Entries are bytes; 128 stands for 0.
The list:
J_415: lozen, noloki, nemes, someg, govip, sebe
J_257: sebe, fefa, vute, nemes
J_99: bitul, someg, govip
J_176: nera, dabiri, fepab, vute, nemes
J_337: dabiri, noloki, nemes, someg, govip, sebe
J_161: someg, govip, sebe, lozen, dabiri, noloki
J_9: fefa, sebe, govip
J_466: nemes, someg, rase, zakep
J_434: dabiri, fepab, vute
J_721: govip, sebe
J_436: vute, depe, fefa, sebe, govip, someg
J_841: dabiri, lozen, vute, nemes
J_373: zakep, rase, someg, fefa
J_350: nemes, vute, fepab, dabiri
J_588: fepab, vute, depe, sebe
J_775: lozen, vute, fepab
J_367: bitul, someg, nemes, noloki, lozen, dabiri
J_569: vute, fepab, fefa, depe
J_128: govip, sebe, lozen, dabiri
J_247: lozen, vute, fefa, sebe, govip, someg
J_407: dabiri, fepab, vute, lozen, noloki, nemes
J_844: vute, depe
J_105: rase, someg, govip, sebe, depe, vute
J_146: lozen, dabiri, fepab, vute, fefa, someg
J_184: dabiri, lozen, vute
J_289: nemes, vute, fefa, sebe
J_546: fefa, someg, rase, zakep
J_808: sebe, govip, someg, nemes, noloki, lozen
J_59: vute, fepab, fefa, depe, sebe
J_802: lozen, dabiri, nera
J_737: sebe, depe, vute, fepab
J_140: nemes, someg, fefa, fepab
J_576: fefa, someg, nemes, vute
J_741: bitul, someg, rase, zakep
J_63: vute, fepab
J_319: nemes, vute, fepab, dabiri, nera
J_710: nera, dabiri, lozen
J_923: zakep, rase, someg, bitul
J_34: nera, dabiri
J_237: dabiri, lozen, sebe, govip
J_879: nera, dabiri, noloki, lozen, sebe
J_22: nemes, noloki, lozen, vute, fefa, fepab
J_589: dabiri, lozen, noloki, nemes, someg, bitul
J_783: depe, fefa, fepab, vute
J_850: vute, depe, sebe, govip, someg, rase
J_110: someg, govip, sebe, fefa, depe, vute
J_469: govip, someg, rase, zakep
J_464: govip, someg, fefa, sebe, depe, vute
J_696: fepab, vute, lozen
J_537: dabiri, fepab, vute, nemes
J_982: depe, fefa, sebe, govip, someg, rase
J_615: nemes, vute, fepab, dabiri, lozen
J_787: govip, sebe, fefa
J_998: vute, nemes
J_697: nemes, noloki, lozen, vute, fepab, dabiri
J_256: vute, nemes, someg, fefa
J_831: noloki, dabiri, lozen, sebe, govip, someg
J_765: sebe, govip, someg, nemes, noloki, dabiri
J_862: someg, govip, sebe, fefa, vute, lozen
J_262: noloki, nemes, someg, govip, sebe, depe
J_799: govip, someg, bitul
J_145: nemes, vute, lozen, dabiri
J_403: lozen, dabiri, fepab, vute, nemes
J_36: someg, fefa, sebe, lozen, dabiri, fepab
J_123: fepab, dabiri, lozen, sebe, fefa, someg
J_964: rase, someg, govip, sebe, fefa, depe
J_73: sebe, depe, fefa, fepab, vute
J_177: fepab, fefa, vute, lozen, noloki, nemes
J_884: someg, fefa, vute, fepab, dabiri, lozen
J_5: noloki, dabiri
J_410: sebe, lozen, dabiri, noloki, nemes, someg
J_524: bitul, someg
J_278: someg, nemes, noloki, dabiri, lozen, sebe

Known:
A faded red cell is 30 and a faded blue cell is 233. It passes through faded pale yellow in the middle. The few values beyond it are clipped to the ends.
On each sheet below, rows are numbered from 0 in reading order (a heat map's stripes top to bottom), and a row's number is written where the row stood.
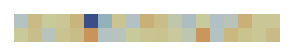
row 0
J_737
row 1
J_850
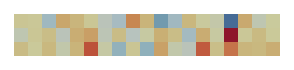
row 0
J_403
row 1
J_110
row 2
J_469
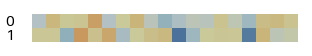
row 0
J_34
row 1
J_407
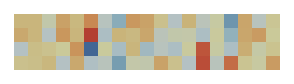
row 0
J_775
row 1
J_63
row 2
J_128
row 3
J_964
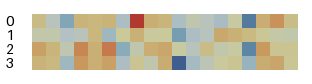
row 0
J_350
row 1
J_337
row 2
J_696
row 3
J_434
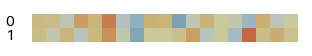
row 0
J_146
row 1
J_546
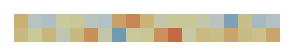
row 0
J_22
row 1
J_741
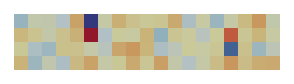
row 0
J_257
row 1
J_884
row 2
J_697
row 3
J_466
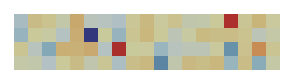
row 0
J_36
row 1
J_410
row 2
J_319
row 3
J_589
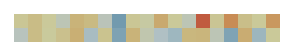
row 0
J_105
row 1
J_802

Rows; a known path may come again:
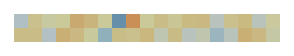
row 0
J_247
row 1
J_59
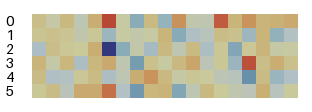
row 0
J_469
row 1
J_5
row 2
J_73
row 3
J_546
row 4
J_22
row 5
J_146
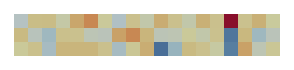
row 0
J_862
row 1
J_697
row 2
J_184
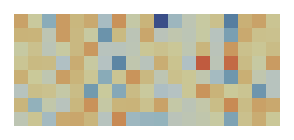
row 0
J_537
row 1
J_588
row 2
J_850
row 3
J_964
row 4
J_177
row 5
J_831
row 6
J_466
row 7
J_176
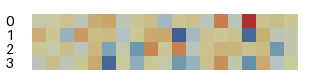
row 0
J_464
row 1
J_407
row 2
J_415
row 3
J_237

